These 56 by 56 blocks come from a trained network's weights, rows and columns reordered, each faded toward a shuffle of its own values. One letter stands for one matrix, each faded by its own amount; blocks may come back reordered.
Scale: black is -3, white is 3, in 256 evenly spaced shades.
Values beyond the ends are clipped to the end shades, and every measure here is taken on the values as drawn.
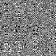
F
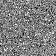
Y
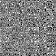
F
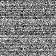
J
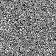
Y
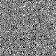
F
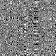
F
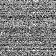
J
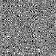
F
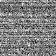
J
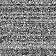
J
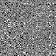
F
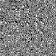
F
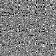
F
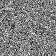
Y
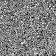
Y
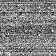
J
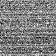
J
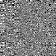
F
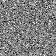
Y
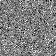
Y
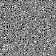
F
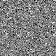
Y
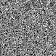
Y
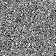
Y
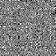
F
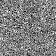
Y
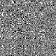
F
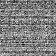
J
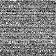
J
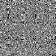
F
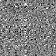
F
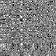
F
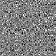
F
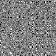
F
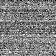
J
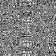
F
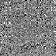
F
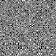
F
